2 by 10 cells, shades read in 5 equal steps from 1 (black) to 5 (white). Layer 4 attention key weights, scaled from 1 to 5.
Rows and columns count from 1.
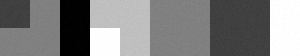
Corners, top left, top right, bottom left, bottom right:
2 5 3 5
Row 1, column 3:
1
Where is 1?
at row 1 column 3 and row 2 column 3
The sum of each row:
29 31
